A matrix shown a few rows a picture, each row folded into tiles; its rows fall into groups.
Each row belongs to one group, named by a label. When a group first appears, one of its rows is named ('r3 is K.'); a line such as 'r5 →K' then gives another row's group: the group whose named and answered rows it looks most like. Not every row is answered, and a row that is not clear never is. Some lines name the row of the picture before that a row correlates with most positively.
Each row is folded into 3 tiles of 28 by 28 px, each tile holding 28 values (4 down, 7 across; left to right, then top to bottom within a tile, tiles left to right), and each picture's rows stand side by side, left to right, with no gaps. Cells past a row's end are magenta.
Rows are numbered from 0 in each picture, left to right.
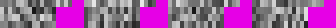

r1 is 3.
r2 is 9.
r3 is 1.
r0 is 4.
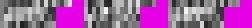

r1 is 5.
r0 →5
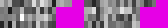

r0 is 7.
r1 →5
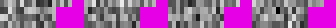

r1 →7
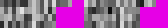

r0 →5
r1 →7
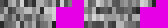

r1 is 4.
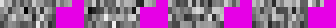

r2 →1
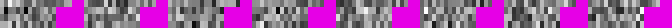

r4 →1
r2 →4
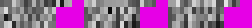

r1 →3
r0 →9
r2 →3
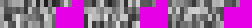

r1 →5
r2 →5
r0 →9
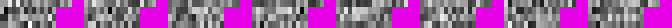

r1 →9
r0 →7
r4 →5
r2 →1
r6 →4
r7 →7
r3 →5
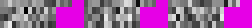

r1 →3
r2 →1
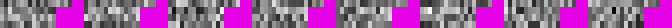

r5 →5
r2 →9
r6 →4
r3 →1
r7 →3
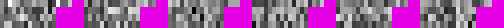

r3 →5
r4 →1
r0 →9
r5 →7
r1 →1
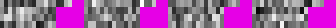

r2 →9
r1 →9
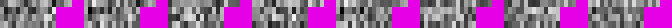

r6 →1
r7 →7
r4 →9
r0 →9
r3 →7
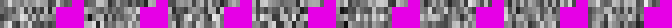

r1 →9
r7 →3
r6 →4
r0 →3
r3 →4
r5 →4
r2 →9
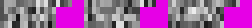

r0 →3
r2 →5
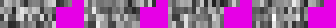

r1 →4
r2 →9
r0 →5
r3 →3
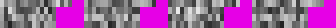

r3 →4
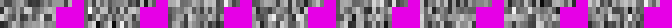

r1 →3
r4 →3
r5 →4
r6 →4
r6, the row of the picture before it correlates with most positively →1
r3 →9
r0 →1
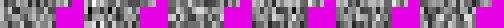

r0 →4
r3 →7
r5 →9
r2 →1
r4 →7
